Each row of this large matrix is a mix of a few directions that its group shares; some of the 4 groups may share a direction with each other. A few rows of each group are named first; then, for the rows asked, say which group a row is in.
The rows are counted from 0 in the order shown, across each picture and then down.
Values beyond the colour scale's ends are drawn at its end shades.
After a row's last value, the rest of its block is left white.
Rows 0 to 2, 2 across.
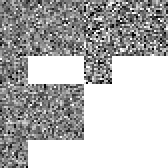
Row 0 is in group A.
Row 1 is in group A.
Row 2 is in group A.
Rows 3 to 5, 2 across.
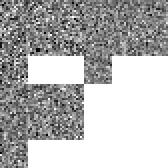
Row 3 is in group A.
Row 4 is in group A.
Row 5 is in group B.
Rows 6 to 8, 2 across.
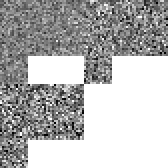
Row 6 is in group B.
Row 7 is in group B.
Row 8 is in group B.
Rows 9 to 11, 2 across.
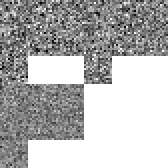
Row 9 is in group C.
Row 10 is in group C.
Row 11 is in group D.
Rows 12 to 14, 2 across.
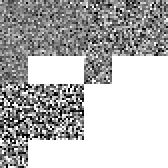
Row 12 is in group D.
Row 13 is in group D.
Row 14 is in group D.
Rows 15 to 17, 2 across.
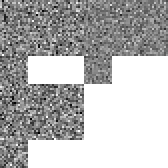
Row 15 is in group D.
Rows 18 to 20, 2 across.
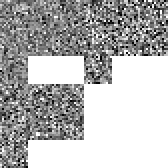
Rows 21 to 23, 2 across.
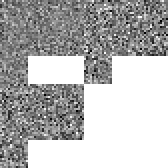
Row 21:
D
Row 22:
B
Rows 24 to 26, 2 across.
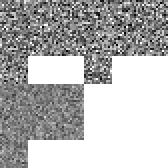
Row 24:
C
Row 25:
C
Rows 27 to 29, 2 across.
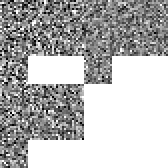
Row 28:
B
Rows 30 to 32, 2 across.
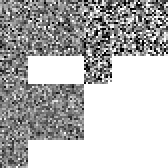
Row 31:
B
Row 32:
B
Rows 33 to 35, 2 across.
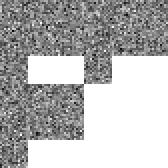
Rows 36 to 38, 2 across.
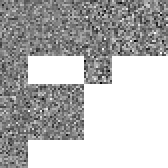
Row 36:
C
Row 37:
B
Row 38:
C
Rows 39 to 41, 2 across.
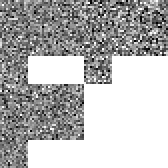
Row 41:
D
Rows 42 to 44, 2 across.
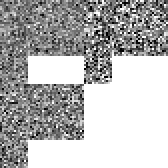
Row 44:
C
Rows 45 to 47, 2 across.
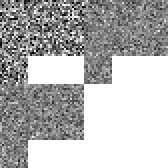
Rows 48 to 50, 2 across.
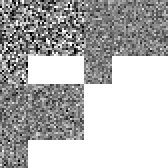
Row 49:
C
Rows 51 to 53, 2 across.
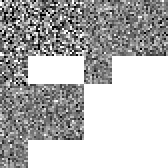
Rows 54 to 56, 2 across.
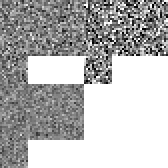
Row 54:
D
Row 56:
C
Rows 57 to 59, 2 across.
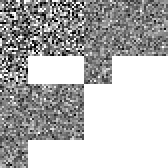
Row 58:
D
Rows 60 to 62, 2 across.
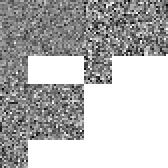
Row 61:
A
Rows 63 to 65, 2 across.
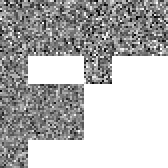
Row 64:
B
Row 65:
D
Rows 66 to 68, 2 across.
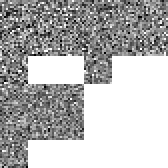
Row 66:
A
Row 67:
B
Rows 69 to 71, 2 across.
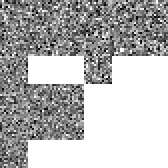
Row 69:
D
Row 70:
B
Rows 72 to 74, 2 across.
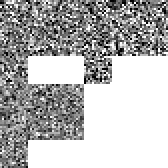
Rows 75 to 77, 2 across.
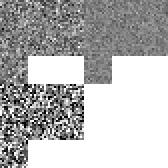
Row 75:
D
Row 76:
A
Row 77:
A
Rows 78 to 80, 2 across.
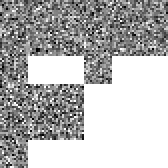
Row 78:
B
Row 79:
A
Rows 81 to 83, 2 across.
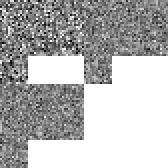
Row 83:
A
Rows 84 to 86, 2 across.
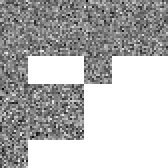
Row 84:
D
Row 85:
D
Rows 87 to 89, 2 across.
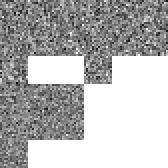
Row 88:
D
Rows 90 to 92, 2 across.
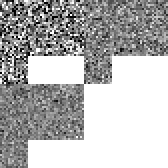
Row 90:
B
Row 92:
B
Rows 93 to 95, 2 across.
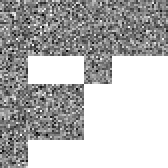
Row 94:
D
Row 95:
C
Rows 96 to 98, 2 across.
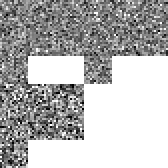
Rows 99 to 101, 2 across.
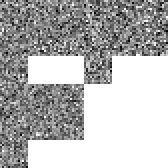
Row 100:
D
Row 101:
A
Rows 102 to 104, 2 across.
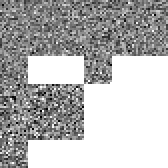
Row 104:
C
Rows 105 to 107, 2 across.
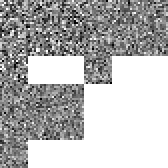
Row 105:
B
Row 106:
A
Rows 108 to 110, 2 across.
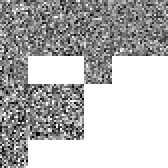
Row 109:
C
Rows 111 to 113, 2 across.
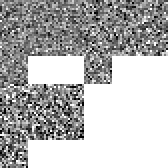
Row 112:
D
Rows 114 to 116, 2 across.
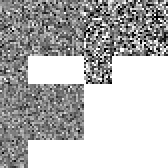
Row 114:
A
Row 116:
D
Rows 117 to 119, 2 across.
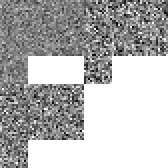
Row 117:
B
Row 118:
A
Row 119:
C
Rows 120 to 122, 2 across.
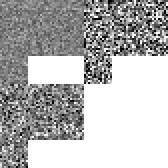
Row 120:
A
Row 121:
C
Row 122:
B
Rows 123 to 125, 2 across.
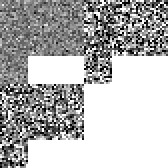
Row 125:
B
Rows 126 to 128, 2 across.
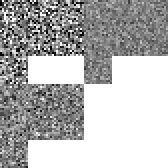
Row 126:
D
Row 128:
C
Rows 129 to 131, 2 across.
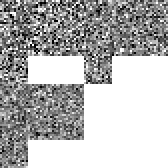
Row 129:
C
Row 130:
B
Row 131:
C
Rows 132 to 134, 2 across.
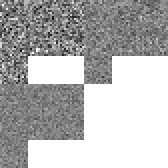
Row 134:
C
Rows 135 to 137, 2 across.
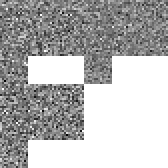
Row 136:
C
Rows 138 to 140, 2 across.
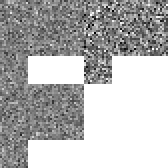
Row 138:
D
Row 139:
A
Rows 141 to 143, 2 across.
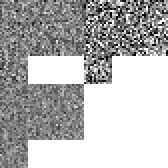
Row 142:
B
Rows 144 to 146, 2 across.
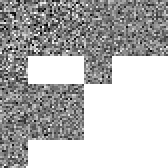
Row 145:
C
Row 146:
A
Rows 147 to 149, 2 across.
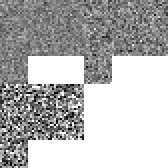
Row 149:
B
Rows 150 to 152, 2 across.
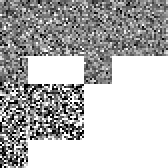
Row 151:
D
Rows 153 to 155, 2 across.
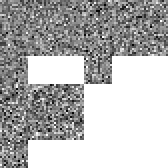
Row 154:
B
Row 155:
B
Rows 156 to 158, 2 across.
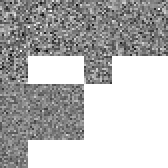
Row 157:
A
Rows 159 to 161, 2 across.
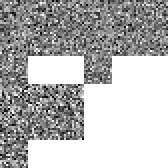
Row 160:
C
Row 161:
A
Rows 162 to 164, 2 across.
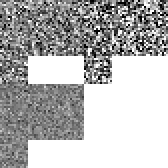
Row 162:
A
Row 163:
B
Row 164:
A
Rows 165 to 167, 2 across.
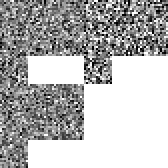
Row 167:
B
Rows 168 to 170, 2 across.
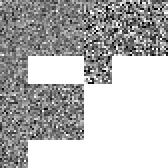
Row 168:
D
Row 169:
A
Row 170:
C
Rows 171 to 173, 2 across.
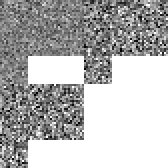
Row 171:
D
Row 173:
A
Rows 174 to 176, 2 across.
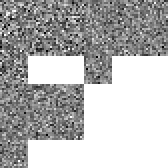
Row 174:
A
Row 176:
B
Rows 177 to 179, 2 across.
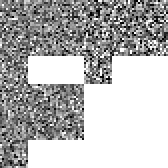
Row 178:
A
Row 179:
B
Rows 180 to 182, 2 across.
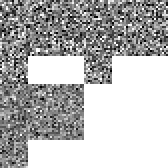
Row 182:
C
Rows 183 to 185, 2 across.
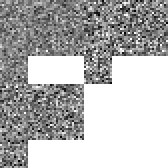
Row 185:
B
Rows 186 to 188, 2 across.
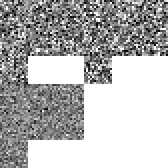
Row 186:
C
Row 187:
D
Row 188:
C
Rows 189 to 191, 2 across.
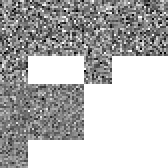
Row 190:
B
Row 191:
C
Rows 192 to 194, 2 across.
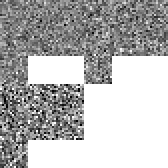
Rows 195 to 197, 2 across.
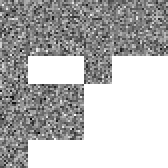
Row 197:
D
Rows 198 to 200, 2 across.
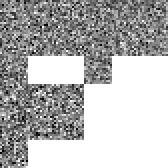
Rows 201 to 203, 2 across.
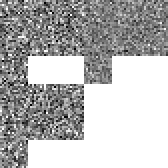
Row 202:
D
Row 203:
A
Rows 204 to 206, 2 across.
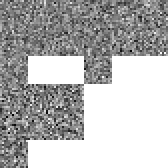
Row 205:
B
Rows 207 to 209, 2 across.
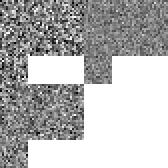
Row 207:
A
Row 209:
D
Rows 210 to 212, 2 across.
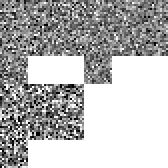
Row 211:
D
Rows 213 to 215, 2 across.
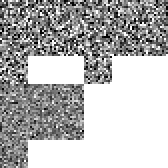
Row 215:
C
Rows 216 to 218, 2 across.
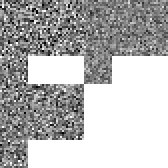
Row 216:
D
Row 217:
A
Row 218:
B
